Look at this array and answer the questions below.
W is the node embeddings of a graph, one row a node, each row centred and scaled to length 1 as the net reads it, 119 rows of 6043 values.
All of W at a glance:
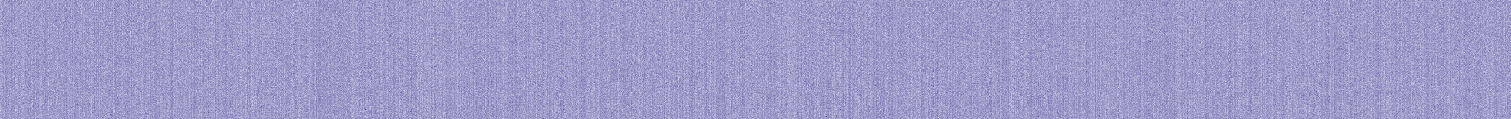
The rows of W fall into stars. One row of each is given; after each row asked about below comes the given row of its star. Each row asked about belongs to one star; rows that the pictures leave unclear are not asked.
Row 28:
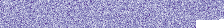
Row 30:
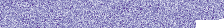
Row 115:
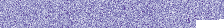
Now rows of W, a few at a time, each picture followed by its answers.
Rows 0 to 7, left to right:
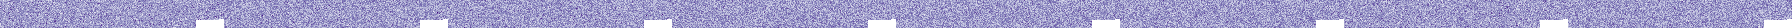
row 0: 28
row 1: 30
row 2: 115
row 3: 115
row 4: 115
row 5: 30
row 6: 30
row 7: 28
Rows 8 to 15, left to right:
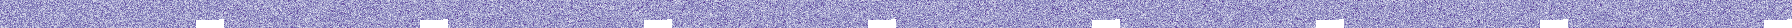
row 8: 28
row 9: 115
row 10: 28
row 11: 28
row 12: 30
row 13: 30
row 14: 28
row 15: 30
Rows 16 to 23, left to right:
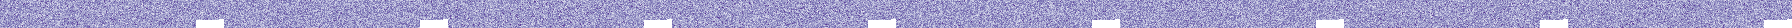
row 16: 28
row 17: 115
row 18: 115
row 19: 115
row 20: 28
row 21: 28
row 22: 30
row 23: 30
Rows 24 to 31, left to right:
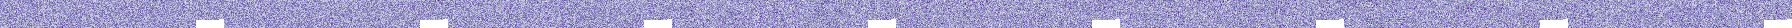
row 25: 28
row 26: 30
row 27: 115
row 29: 30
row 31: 115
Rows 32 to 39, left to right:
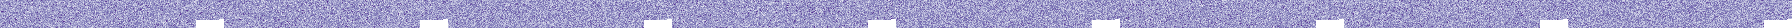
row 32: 30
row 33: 30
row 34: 28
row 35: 30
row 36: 30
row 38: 28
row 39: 30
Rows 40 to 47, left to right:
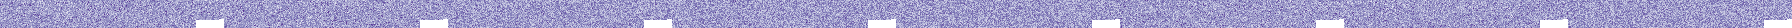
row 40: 30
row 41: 115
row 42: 115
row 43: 28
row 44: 115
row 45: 30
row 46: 28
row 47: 115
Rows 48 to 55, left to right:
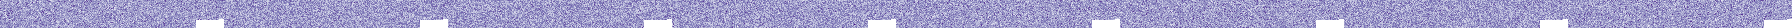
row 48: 28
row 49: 28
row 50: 30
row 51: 115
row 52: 28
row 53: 115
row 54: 28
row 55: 30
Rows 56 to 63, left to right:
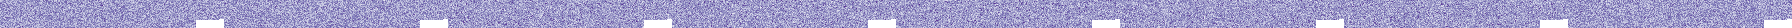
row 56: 115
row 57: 30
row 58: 115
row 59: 28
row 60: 28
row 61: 115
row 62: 115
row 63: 115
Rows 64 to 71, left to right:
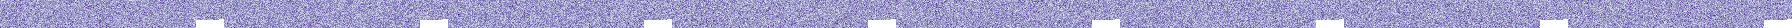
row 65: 28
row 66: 30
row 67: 28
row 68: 28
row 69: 30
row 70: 115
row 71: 115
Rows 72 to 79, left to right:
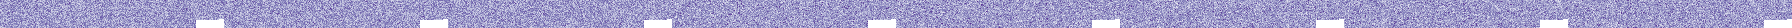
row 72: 28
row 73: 28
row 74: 115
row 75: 28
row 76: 28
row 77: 115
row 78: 115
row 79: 115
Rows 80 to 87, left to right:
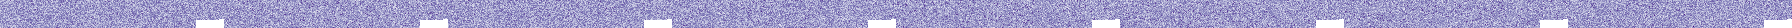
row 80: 115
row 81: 115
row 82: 115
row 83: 30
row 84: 115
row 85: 115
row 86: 30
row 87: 28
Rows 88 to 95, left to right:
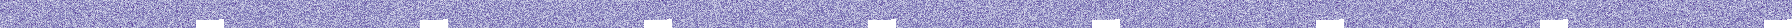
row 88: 115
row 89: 30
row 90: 28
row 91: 115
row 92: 28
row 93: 28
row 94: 28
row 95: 28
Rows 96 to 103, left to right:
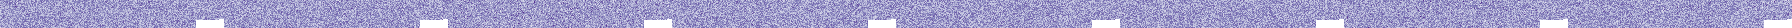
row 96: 30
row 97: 115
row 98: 115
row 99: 28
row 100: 30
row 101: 115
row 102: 30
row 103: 30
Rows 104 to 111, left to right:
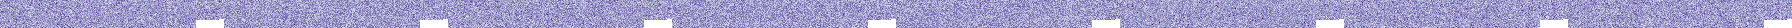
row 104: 30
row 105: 115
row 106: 115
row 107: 115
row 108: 30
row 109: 115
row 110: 115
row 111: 115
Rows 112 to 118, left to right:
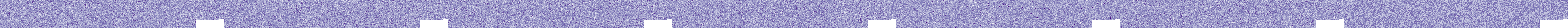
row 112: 28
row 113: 115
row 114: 115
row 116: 115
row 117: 30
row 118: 28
